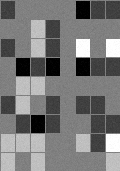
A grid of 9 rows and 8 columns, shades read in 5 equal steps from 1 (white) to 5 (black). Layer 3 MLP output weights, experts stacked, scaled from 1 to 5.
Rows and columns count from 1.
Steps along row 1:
down same same same up down same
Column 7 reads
4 3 3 4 3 4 4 4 3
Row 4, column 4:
5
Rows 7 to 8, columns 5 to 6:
3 3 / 3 2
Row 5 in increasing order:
2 2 3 3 3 3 3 3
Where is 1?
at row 3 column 6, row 3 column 8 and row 8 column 8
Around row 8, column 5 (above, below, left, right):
3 3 3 2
